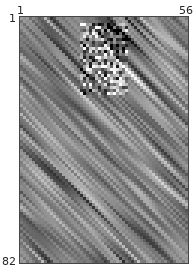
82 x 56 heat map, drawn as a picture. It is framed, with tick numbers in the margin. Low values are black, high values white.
Slope: none. Mirror symmetry: none. Odd patch: rougher, in the top middle. Average level on the scale: 50%. Roughest part: top middle. Grain: diagonal, down to the right.
